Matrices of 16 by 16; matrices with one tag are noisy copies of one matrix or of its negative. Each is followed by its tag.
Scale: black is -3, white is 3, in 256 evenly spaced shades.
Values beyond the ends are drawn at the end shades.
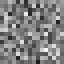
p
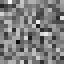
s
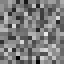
p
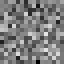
p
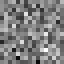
p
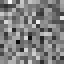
s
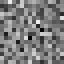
s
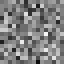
p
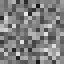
p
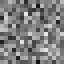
p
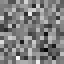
p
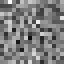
s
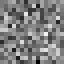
p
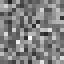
s
